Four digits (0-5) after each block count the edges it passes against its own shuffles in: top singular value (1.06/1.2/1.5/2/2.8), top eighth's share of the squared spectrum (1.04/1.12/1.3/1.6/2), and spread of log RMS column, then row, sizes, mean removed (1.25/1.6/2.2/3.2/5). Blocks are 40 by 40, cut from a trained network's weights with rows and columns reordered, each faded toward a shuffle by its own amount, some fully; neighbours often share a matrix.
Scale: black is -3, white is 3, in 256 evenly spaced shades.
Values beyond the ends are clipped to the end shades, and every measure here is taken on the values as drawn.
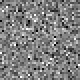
0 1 0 0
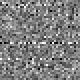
2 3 0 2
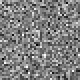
1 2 0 0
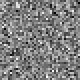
3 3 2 0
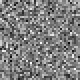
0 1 0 0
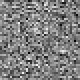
3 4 2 0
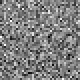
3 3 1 0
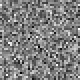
0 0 0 0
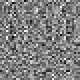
3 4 1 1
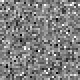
0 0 0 0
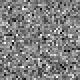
0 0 0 0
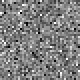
0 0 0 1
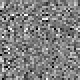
3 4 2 2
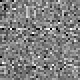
3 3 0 2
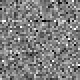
2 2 0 1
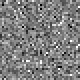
1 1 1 0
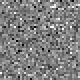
1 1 0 1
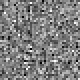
1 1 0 0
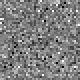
0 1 0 0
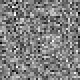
3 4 2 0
